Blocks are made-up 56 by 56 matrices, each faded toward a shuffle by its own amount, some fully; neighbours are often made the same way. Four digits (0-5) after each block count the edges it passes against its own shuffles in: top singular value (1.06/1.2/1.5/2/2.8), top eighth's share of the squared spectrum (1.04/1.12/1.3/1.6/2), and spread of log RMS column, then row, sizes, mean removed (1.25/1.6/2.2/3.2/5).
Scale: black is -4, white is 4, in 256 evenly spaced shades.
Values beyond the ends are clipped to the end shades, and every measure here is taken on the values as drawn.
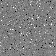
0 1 0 0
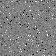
2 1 0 0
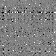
4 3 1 2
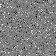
1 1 0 0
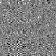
4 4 2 2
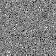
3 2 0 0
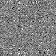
3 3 1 1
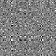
4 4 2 2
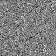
2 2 0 0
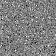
1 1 0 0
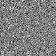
3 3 1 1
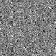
3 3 1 1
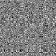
4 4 2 2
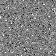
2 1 0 0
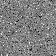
0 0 0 0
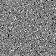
0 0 0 0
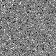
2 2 0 0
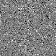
3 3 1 1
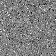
1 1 0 0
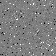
0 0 0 0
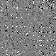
2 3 2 2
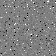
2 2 1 0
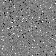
0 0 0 0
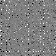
2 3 2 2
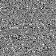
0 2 0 3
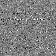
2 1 0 2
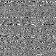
2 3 0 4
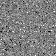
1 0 0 1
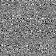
1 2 0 3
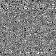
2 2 0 2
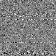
1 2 0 3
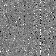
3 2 2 0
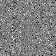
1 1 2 0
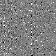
2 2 2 0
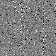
2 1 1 0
